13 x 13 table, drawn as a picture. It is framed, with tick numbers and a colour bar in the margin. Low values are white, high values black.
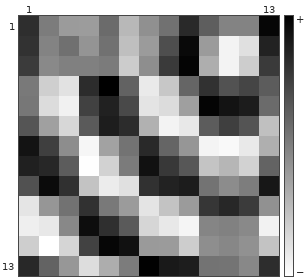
Ninth with the lowest average: bottom left. Mirror symmetry: none. Grain: checkered. Rings: centred on the top right. Histogram: flat. Average level on the scale: 50%.
